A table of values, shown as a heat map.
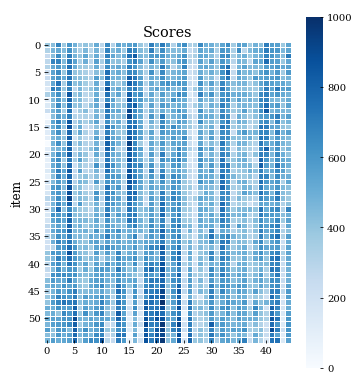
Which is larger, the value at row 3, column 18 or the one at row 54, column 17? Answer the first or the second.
the first
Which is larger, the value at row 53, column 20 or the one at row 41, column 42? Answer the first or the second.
the first
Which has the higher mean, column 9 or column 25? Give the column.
9
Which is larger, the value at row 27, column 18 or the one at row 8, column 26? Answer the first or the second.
the first
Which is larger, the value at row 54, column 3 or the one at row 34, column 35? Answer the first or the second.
the first
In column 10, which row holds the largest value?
54
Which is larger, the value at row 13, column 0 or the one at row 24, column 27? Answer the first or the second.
the second
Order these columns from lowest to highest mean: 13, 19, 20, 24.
20, 13, 19, 24
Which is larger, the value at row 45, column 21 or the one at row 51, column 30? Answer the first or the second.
the first
